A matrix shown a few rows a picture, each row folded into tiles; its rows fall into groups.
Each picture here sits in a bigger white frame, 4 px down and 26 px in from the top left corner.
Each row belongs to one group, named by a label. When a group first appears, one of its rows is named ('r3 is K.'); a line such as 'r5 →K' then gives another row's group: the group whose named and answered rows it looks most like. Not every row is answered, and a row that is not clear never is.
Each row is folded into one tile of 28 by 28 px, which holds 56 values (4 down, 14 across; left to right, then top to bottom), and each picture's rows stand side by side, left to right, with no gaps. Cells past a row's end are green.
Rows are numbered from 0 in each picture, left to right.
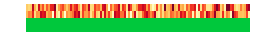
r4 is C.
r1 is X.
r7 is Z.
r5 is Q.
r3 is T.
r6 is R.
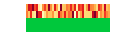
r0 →Z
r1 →Q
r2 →Z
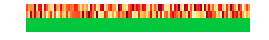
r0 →T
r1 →X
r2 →T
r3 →R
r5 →T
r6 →C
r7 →Z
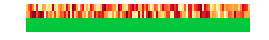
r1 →T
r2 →R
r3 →R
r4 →Z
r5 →Z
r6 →C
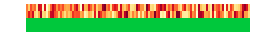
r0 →T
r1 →X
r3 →C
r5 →Z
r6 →T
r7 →R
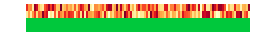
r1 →Q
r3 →C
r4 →C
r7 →Q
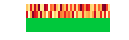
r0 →T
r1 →Q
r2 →X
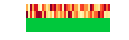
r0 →Z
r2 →R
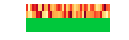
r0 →Z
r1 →C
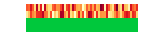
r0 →C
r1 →T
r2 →T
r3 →Q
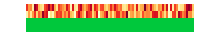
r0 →R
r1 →T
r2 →T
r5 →R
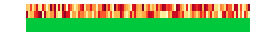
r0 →Z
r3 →Z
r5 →C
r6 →C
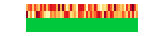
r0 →Z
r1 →Z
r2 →Q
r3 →X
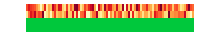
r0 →C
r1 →X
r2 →Z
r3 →Q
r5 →R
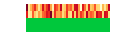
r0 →X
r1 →X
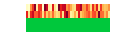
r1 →Z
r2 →C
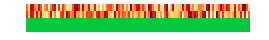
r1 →R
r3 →Q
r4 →C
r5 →X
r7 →X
